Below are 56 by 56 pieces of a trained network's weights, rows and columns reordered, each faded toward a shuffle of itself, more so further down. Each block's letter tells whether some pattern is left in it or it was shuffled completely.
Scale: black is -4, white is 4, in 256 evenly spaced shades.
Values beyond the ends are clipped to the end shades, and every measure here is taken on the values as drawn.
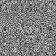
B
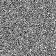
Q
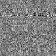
B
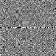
B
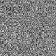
B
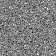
Q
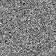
Q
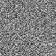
B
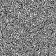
Q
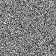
Q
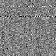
B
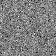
Q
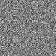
B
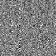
B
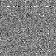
B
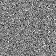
Q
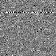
B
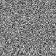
B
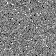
Q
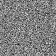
Q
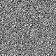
B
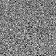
B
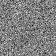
Q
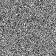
Q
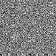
B
